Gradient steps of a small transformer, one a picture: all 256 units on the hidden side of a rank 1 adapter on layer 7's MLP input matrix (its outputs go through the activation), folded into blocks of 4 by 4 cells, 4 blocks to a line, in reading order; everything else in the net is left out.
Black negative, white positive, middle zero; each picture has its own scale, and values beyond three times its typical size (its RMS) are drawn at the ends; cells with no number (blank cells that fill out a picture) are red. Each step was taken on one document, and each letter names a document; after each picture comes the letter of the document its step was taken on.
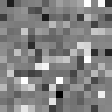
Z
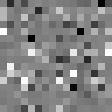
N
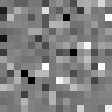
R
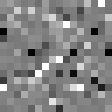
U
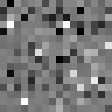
U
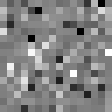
N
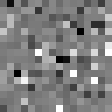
N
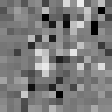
Z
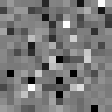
Z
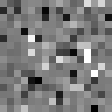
Z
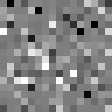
N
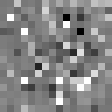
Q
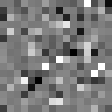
Q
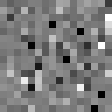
Q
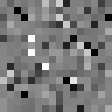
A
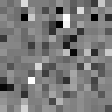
R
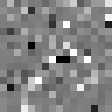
Z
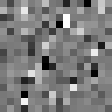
R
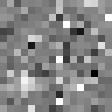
Q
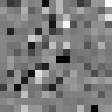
Q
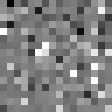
N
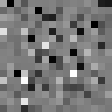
N
